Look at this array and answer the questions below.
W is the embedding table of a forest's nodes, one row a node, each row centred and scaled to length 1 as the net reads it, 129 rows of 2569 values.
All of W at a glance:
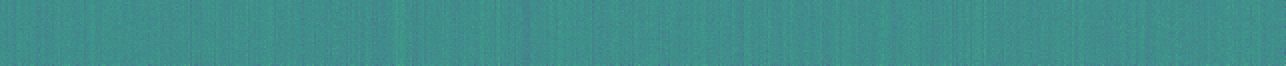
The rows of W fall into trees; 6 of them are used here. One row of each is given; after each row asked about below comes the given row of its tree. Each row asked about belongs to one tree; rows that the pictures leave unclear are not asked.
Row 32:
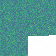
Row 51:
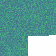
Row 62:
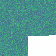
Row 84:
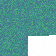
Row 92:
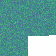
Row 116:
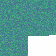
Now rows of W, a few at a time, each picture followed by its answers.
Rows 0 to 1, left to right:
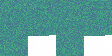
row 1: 116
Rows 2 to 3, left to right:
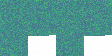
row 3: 92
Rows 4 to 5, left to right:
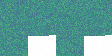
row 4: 92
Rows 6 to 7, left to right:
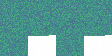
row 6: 62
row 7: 51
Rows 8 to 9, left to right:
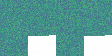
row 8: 84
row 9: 62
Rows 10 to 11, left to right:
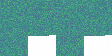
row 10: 116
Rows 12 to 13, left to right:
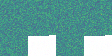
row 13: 116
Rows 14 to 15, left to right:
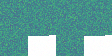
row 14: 92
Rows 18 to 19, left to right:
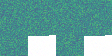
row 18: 116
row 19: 92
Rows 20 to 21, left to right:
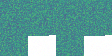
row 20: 51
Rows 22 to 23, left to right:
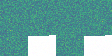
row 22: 32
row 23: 92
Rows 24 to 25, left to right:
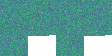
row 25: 62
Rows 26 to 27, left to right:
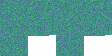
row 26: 116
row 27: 116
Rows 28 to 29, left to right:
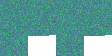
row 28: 51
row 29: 84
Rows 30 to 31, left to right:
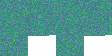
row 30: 92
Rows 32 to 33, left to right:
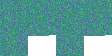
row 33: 92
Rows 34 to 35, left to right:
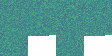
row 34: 84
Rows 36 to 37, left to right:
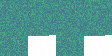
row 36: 51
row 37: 51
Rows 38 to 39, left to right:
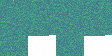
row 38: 51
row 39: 116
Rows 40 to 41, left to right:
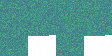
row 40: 51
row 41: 62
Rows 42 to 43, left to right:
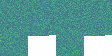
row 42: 92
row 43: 116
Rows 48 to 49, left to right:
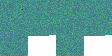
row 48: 116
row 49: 116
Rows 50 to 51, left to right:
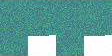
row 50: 116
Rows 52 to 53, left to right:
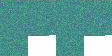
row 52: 92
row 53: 92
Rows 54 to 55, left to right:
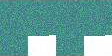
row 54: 116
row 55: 92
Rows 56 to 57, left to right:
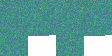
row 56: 51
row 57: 92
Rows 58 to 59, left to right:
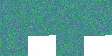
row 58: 32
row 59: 116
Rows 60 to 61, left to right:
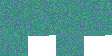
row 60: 92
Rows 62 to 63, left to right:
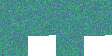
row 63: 116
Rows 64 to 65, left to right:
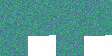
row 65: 84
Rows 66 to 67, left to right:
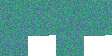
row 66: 116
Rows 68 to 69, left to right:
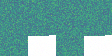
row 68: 92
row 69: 51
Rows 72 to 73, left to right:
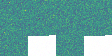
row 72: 84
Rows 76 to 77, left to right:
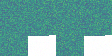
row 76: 92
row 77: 92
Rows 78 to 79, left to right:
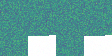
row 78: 51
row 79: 116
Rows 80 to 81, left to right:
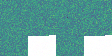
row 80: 84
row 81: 116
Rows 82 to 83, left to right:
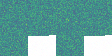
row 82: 51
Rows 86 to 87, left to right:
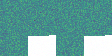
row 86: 32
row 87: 62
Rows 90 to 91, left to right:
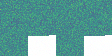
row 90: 51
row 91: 116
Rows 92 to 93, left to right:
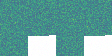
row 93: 32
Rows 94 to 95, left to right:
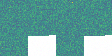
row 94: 51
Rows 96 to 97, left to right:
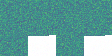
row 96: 116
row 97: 92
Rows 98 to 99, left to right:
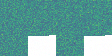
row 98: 116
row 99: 92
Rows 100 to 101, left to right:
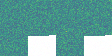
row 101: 84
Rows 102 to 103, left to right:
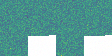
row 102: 62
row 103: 84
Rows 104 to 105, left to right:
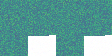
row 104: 116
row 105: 92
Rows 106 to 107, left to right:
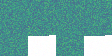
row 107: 92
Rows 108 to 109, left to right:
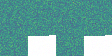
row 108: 116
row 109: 116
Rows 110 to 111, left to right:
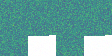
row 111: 51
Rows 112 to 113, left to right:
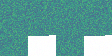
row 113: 116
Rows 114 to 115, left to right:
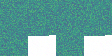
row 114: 92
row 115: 51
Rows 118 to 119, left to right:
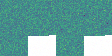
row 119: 62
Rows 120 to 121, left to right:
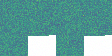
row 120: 62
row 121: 62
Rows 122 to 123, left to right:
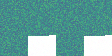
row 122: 84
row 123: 116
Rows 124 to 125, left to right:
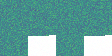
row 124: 84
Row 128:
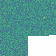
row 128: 116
